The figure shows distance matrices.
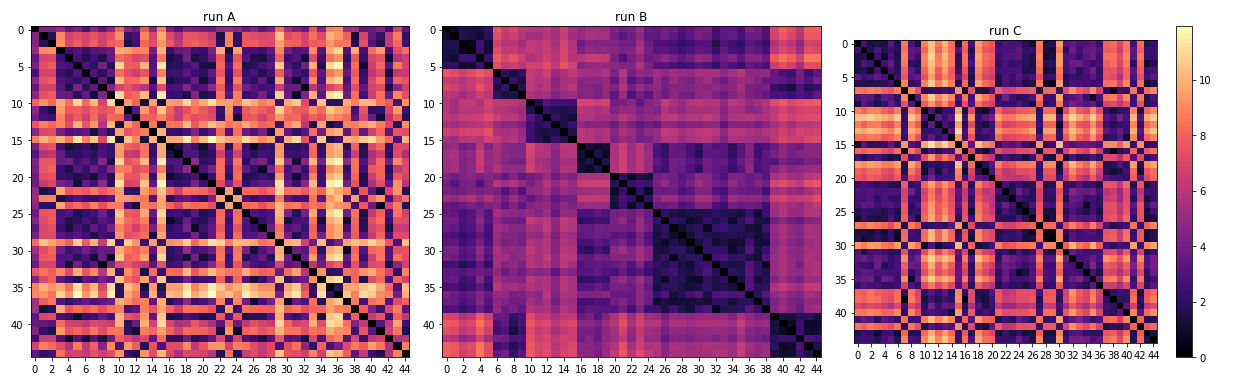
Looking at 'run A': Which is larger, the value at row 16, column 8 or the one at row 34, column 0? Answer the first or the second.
the second
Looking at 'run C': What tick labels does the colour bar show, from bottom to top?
0, 2, 4, 6, 8, 10
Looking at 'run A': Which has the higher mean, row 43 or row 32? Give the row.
43
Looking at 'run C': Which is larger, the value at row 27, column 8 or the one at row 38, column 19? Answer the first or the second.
the first
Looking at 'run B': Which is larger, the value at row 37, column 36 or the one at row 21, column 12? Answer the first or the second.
the second
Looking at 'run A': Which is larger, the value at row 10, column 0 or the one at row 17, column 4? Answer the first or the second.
the first
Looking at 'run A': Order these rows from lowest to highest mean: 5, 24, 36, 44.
5, 44, 24, 36
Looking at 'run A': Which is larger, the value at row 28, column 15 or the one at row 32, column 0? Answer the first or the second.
the first
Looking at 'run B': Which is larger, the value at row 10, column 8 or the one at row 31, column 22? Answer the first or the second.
the first
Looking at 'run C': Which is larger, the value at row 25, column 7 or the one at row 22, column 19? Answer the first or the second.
the first
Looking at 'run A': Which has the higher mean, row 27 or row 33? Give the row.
33
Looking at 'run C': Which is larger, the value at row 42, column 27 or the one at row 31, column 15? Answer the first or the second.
the second
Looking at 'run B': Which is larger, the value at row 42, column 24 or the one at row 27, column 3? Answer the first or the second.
the first
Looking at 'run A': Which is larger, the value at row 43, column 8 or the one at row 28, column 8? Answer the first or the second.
the first
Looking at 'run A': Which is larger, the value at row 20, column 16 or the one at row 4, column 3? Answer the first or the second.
the second
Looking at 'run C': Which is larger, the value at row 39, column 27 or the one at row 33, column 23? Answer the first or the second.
the second
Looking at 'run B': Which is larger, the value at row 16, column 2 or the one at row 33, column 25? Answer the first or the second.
the first
